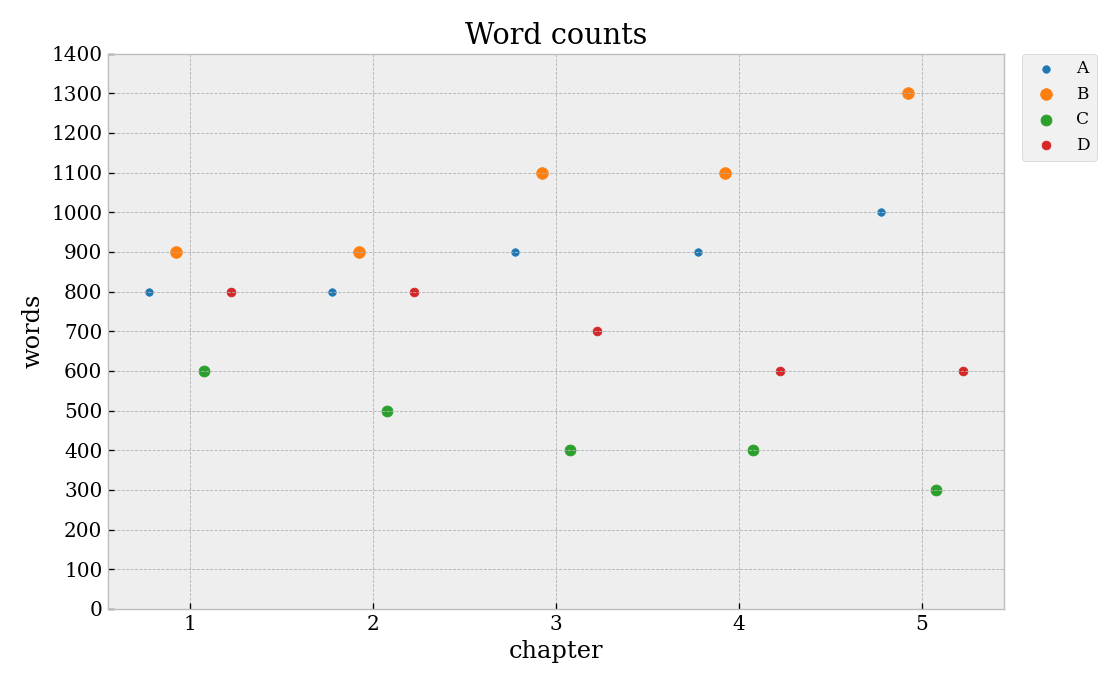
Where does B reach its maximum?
5
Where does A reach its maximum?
5
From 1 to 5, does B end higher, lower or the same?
higher
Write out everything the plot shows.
Title: Word counts
x-axis: chapter, ticks 1 2 3 4 5
y-axis: words, ticks 0 100 200 300 400 500 600 700 800 900 1000 1100 1200 1300 1400
Legend: A, B, C, D
Values:
A: 800 800 900 900 1000
B: 900 900 1100 1100 1300
C: 600 500 400 400 300
D: 800 800 700 600 600
